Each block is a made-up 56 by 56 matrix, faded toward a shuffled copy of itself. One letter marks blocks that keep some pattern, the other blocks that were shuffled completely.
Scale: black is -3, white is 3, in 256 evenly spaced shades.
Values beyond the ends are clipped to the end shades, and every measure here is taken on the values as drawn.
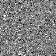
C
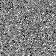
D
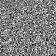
C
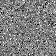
D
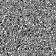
C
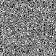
C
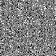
C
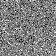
D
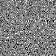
C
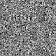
C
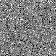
C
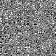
C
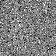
D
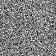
D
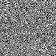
C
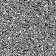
D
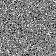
D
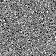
D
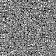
C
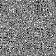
C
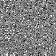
C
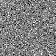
C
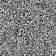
D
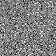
C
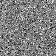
D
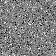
D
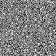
C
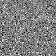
C
